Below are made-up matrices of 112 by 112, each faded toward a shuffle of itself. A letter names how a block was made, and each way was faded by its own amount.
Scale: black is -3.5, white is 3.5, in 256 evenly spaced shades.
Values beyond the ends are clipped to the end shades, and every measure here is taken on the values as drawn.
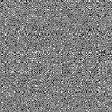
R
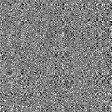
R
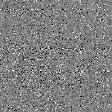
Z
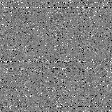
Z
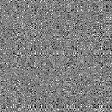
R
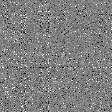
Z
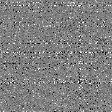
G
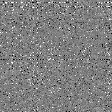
Z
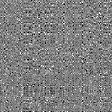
R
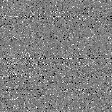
Z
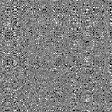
R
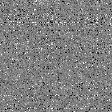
Z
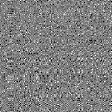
R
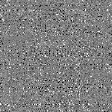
G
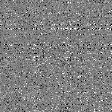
G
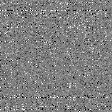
G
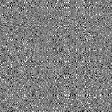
R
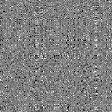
R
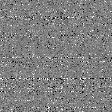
G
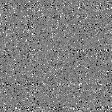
Z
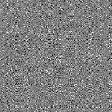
R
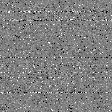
Z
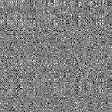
R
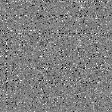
Z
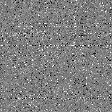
Z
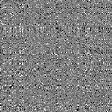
R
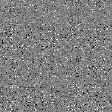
Z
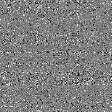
G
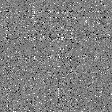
Z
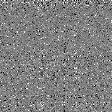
Z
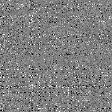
G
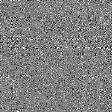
G
